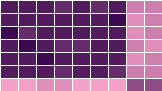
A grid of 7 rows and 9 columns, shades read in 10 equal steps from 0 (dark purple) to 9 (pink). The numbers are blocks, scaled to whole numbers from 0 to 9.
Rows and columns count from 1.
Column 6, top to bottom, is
2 1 1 1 1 1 9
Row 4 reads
1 0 1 2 2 1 1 7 8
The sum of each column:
14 15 13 17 16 16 15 49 47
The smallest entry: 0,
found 4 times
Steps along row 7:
same down same up same same down same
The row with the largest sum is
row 7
